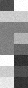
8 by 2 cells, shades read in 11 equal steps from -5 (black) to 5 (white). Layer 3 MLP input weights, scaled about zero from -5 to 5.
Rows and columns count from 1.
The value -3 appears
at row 6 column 2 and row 8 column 2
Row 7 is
3 -2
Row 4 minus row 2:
-3 -1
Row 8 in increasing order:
-3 4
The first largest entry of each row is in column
2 1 1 2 1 1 1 1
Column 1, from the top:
-2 3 0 0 0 5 3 4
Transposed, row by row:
-2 3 0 0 0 5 3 4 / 5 3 0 2 -1 -3 -2 -3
